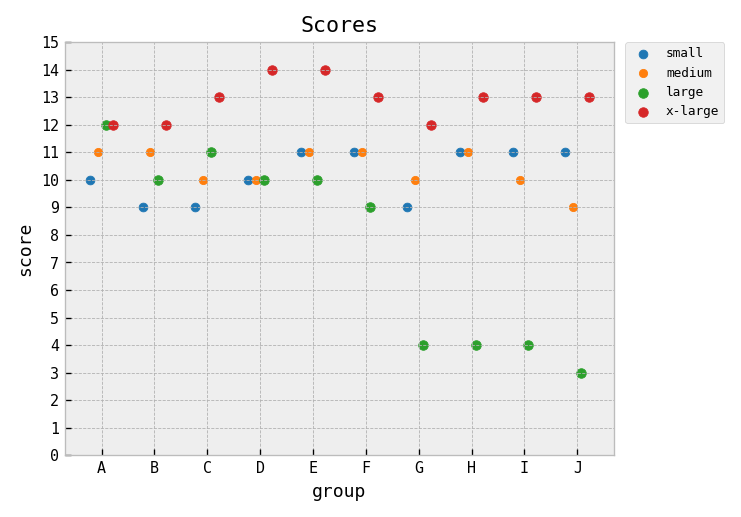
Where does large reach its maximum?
A
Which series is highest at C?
x-large
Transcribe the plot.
Title: Scores
x-axis: group, ticks A B C D E F G H I J
y-axis: score, ticks 0 1 2 3 4 5 6 7 8 9 10 11 12 13 14 15
Legend: small, medium, large, x-large
Values:
small: 10 9 9 10 11 11 9 11 11 11
medium: 11 11 10 10 11 11 10 11 10 9
large: 12 10 11 10 10 9 4 4 4 3
x-large: 12 12 13 14 14 13 12 13 13 13
